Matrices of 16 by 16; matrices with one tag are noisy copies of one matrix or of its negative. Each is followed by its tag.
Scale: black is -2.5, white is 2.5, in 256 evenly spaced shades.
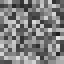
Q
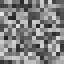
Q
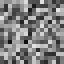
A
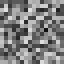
A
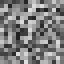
A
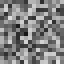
A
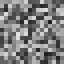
A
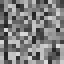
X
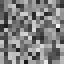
X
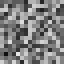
A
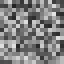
Q
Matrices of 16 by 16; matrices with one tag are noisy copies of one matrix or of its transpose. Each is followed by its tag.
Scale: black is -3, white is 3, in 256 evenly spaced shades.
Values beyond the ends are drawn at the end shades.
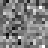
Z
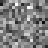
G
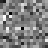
G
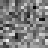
Z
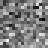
Z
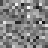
G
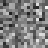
Z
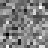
Z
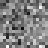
Z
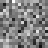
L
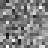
Z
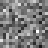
L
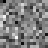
G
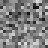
Z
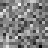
L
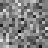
L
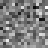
Z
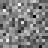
L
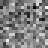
Z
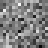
L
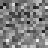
Z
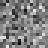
Z
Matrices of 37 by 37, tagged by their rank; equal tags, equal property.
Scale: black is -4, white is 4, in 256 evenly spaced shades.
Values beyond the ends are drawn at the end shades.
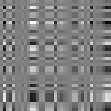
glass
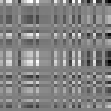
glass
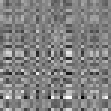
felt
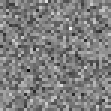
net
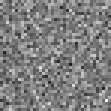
net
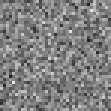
net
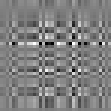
glass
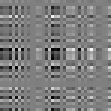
glass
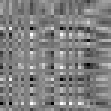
felt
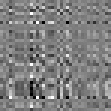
felt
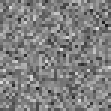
net
